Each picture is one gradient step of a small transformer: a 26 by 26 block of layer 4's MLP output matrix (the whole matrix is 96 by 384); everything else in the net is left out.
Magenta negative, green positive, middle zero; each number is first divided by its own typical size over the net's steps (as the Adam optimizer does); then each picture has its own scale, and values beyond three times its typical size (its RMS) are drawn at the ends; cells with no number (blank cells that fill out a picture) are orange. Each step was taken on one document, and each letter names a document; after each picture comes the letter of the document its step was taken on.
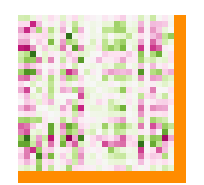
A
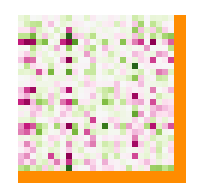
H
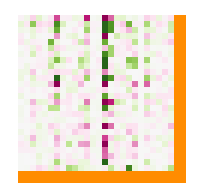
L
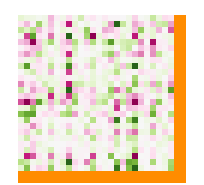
H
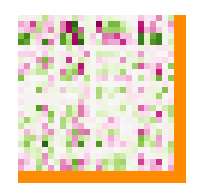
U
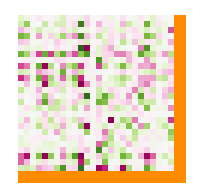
U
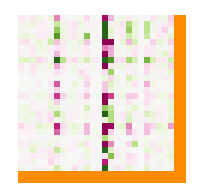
L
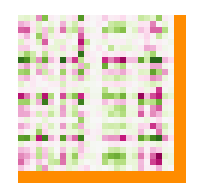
A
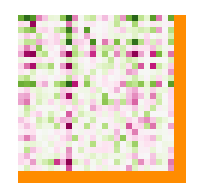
H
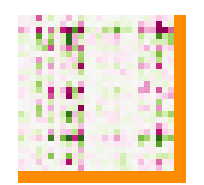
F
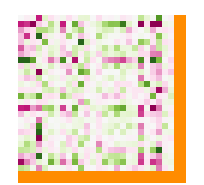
A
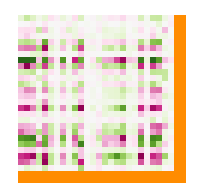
A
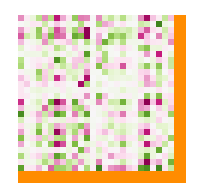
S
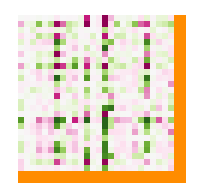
S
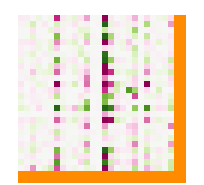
L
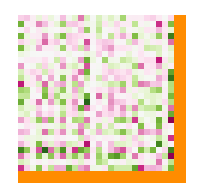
U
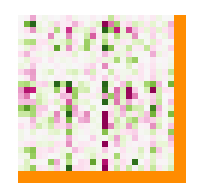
H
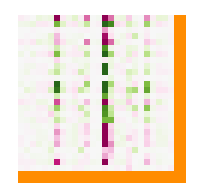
L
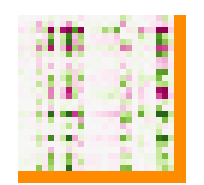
F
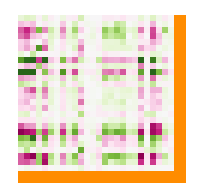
A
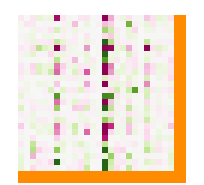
L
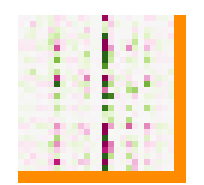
L
